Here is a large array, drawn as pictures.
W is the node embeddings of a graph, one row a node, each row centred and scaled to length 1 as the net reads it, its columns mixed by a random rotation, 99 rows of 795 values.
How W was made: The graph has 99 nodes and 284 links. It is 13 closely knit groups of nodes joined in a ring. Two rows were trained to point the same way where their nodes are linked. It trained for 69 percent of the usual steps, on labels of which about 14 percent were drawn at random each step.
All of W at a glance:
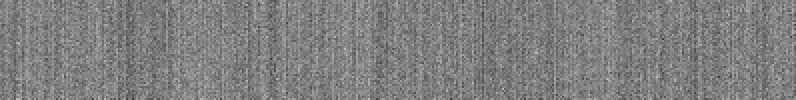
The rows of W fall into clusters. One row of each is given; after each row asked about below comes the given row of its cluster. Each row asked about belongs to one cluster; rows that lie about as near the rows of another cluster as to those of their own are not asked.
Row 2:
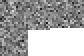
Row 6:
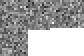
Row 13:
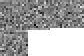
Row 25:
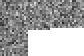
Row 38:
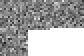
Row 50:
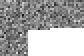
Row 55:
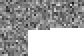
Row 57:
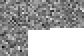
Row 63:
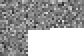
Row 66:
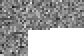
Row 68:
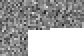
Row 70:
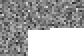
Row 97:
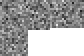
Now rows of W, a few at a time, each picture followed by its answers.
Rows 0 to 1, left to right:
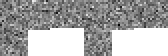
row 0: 6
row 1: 13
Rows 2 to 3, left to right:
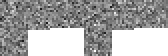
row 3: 6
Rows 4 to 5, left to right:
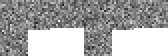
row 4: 63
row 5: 66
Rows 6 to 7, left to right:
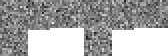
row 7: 55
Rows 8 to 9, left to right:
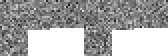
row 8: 57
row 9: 66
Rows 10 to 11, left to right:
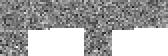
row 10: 66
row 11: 50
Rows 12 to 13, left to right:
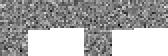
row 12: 63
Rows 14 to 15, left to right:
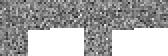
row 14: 25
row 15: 68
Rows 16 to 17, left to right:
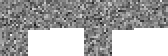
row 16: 13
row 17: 68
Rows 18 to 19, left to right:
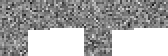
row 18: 13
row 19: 57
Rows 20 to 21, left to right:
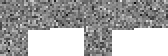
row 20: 68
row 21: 2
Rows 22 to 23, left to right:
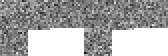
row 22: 50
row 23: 66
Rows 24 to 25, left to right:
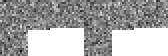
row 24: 63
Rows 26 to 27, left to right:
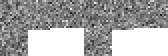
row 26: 2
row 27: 66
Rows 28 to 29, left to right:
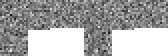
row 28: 6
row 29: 50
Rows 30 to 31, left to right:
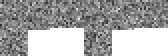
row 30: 70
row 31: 66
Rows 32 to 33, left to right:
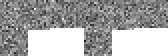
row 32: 57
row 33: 66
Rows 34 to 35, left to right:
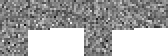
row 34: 68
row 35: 2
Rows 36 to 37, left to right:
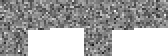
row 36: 70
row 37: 25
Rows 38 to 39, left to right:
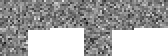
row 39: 38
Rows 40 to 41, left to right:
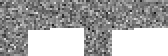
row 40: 97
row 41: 70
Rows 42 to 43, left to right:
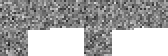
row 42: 57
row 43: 66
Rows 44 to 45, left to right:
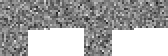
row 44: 13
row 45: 2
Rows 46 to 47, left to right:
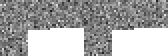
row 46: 63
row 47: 25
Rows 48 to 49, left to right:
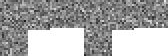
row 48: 57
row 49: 2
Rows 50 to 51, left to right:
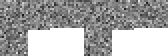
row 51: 2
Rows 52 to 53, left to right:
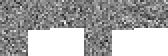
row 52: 97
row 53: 2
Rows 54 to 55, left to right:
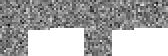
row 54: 66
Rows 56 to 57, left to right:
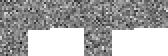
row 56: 25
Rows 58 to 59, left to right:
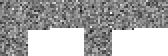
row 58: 97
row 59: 50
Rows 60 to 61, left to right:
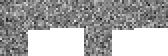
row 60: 25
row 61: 2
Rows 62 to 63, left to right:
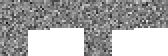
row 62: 13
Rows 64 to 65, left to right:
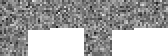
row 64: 6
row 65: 55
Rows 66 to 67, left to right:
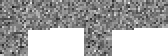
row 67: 6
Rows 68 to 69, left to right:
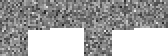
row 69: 55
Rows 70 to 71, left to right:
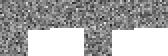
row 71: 55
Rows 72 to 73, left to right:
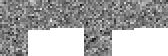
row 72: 68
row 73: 38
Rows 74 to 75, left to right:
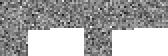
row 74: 97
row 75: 50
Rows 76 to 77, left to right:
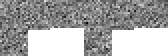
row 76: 50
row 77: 38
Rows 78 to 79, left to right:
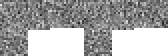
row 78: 55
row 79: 55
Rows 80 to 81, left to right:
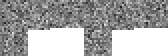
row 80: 70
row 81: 97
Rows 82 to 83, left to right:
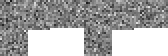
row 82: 25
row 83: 6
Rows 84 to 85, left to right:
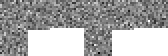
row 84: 70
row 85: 57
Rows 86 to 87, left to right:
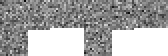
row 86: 25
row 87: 68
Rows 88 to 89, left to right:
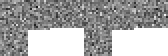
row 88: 13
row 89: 25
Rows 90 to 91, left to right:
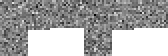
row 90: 97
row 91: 6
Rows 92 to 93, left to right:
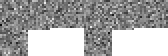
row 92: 6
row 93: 50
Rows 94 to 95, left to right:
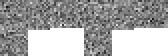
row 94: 55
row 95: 57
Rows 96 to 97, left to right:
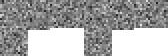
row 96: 70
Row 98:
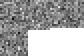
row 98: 57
